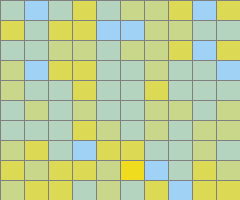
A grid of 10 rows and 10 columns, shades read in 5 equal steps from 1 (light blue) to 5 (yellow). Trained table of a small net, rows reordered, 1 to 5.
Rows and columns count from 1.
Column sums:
28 24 29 33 24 26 29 25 24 28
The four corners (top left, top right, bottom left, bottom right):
2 4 3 4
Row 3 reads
2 2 3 3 2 3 3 4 1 4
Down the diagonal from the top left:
2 2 3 4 2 2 3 2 4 4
